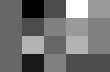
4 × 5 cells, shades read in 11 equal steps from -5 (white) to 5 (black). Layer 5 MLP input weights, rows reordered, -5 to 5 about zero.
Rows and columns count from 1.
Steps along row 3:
down up down up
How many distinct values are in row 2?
4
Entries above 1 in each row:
2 1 0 3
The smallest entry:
-5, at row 1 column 4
